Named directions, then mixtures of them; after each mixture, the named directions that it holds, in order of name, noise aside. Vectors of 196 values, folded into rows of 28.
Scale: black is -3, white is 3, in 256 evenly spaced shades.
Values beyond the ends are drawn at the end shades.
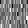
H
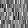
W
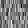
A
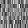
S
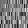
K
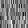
A, S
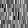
W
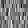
A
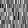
W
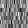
A, W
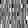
H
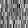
S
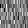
S, W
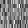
S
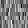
A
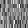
S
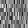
W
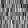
A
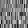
K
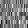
H, K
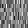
W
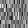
W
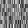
S, W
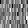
H
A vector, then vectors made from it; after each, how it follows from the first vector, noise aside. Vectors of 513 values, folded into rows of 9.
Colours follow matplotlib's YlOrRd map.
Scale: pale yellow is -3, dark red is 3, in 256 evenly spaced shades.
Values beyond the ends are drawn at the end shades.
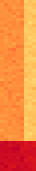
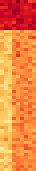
reversed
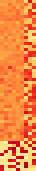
sign-scrambled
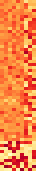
sign-scrambled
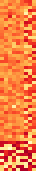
sign-scrambled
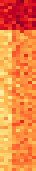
reversed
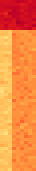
reversed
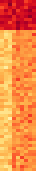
reversed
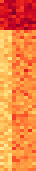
reversed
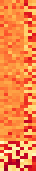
sign-scrambled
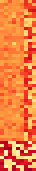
sign-scrambled
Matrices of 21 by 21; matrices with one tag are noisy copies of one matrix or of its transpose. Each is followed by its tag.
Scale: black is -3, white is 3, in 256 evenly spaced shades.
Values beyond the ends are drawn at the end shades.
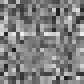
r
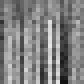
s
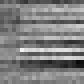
s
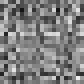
r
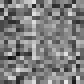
r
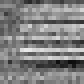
s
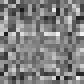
r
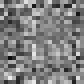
r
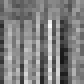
s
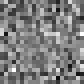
r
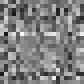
r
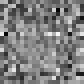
r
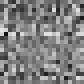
r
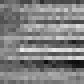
s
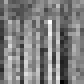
s
